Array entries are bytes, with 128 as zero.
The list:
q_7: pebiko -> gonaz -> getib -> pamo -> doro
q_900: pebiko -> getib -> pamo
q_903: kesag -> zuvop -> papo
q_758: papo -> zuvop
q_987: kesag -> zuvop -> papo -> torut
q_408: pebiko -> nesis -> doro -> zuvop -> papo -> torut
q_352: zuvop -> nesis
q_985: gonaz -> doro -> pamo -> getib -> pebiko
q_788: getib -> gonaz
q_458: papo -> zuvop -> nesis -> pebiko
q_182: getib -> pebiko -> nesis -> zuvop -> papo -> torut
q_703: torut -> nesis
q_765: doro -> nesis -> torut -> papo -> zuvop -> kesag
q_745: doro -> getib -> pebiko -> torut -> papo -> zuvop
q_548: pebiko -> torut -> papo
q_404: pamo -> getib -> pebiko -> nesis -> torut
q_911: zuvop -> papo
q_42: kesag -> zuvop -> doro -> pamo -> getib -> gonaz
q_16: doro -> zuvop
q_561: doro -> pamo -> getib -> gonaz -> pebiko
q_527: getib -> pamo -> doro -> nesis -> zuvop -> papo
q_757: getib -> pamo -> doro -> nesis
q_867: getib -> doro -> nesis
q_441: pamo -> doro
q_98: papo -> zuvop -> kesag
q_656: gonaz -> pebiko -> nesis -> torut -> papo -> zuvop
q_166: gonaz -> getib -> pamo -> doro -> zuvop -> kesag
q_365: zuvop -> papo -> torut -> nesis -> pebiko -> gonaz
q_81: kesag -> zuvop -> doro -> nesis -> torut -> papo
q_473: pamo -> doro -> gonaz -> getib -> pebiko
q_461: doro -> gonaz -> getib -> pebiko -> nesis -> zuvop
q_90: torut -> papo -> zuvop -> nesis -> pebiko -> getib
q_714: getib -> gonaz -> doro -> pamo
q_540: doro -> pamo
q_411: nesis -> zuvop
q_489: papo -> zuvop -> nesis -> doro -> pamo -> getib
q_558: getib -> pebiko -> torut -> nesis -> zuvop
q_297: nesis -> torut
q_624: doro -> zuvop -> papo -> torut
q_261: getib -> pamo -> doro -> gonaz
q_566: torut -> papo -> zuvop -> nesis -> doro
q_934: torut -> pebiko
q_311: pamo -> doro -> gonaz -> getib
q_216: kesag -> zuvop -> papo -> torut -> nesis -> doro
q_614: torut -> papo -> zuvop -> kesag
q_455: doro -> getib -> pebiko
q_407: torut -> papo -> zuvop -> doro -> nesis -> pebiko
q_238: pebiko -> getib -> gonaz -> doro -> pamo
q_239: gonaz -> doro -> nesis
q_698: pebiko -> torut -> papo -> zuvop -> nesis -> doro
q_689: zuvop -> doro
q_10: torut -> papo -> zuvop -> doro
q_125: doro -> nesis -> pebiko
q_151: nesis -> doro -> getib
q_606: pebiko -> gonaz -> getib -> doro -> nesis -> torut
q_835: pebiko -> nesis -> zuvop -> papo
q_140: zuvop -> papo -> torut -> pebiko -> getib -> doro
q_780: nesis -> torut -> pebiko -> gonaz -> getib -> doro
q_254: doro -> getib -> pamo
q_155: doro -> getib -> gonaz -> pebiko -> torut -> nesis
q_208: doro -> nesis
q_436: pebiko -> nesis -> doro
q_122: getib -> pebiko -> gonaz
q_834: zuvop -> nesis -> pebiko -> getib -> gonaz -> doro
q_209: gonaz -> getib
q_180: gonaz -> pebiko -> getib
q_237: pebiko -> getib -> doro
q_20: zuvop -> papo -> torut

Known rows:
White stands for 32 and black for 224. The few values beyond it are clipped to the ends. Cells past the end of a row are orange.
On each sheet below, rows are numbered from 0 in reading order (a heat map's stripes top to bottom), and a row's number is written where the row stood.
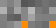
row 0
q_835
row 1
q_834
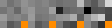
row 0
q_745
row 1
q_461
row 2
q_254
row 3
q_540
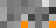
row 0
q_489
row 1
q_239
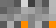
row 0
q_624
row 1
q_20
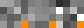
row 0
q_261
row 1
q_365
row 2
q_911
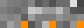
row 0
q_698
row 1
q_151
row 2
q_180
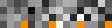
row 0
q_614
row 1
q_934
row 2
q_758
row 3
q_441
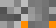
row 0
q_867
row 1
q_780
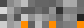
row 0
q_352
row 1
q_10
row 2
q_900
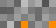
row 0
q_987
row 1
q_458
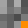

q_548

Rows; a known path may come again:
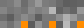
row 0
q_166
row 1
q_606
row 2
q_10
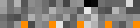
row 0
q_548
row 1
q_90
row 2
q_16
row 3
q_689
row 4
q_180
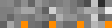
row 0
q_408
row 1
q_404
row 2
q_365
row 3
q_297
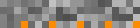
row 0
q_42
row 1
q_987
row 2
q_757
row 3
q_566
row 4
q_867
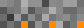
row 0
q_561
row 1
q_407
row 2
q_656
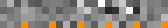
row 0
q_182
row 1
q_140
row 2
q_624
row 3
q_209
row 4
q_788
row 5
q_489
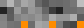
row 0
q_714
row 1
q_98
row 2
q_254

